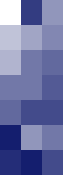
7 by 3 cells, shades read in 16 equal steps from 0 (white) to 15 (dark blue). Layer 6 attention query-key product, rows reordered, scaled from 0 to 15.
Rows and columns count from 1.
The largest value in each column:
15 15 12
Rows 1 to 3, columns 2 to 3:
13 7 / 6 8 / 9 10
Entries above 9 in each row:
1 0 1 1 3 1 3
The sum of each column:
57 71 69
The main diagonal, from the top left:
0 6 10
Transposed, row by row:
0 4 5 9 10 15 14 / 13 6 9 9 12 7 15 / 7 8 10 11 12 9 12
